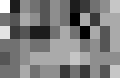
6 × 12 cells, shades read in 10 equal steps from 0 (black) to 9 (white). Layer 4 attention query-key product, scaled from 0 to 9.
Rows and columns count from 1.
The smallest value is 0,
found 2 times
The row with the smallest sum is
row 3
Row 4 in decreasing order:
6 6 6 6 5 5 4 4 4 4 4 3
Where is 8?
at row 3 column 1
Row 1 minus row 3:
1 -1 2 3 2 1 -2 -3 2 -2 2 1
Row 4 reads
4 4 5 4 4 6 6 6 4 5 3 6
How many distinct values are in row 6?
6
